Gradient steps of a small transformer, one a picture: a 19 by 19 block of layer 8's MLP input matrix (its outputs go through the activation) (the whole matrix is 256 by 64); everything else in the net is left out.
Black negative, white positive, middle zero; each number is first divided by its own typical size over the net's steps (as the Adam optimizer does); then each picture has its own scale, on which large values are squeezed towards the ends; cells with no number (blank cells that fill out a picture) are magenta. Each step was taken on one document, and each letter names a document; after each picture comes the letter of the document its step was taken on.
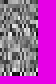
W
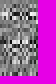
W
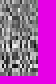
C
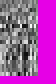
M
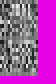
C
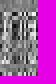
W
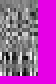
M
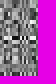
W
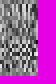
C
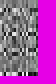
W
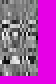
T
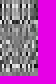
C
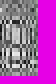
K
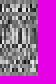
C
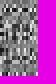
W
